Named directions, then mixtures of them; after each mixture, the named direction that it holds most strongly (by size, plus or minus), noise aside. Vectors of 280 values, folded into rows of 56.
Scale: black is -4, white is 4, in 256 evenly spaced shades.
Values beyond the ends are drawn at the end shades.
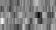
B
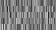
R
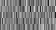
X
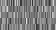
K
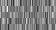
K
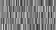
R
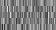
R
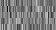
R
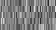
X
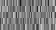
X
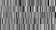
X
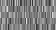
K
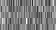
K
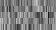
R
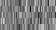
X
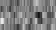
B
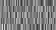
R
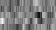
B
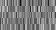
X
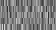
R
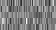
K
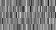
X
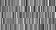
X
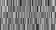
K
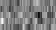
B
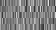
X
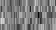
B
